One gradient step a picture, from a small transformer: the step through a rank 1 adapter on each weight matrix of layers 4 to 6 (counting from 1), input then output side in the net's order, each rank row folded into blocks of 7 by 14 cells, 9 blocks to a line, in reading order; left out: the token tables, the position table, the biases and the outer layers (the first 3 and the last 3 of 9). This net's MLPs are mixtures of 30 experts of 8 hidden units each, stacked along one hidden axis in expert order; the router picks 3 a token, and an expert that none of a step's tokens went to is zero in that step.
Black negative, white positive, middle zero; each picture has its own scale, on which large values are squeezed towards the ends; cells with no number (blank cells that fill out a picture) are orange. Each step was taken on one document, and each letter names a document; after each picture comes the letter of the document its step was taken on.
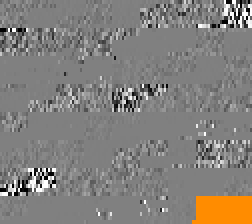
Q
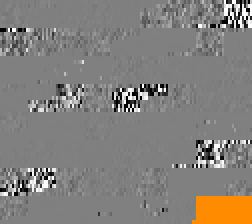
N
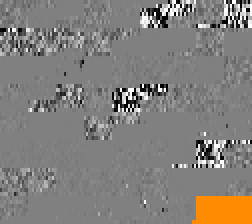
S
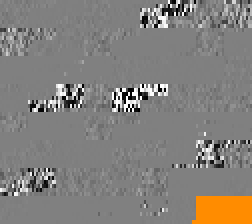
Q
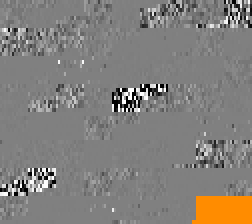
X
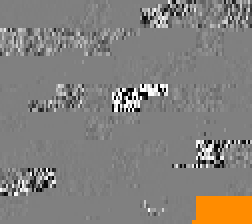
N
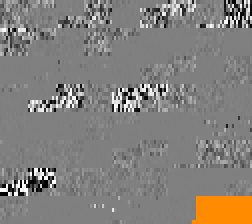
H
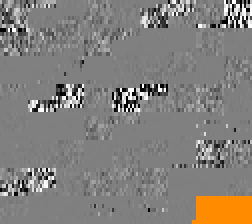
S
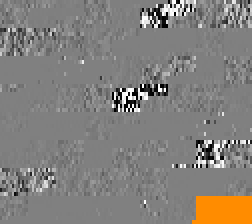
N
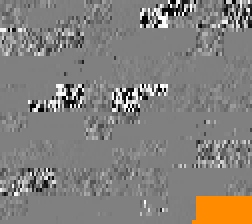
Q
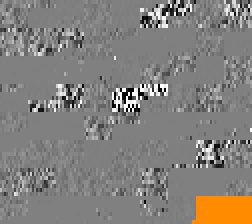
Q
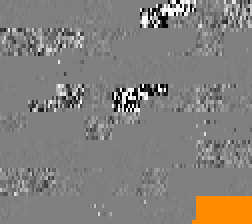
N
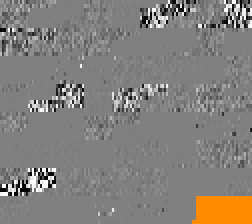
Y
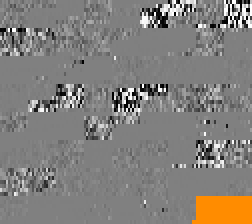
S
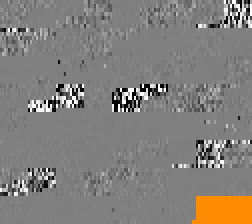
X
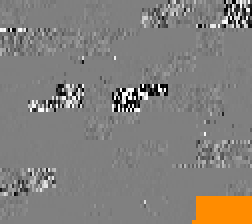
N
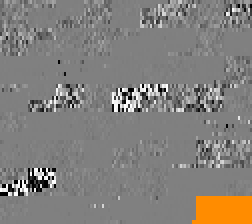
H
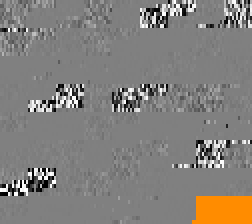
X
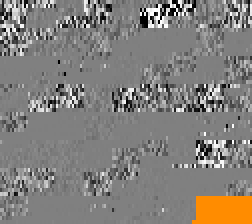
X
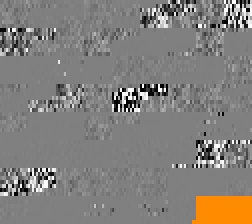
Y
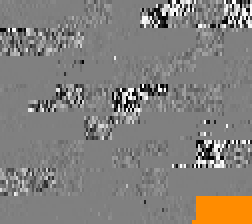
S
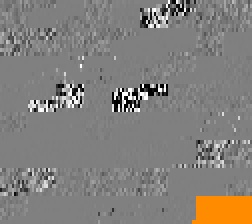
Y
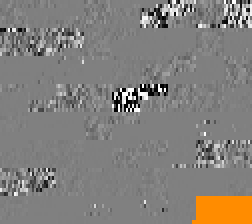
N
